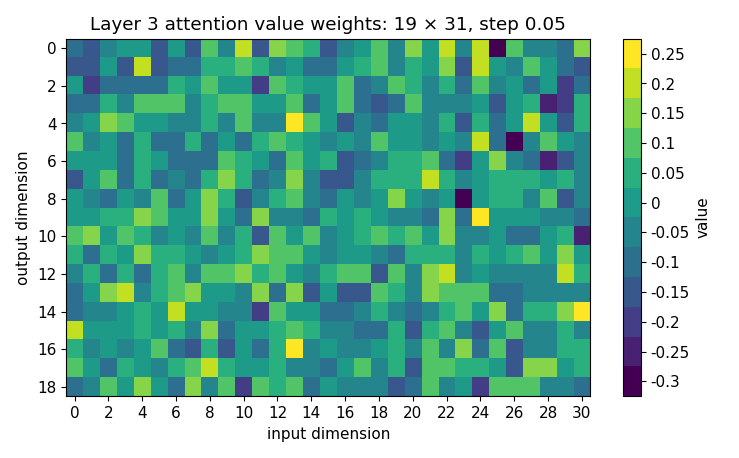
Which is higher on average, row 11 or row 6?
row 11
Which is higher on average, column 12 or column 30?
column 12
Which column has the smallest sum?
23
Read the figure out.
Title: Layer 3 attention value weights: 19 × 31, step 0.05
x-axis: input dimension, ticks 0 2 4 6 8 10 12 14 16 18 20 22 24 26 28 30
y-axis: output dimension, ticks 0 2 4 6 8 10 12 14 16 18 (0 at the top)
Colour bar: value, ticks -0.3 -0.25 -0.2 -0.15 -0.1 -0.05 0 0.05 0.1 0.15 0.2 0.25
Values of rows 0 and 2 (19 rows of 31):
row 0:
-0.1 -0.15 -0.05 0 0 -0.15 0 -0.15 0.1 -0.05 0.2 -0.15 0.15 0.1 0.05 -0.15 -0.05 0 0.1 -0.05 0.15 0 0.2 -0.05 0.2 -0.3 0.1 -0.05 -0.05 -0.1 0.15
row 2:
0 -0.2 -0.1 -0.1 -0.1 -0.1 0.05 0 0.1 0 0 -0.2 0.1 0.05 0 0 0.1 -0.1 -0.05 0.1 0.05 -0.05 0.05 -0.1 0.1 -0.05 0 -0.1 0 -0.2 -0.1
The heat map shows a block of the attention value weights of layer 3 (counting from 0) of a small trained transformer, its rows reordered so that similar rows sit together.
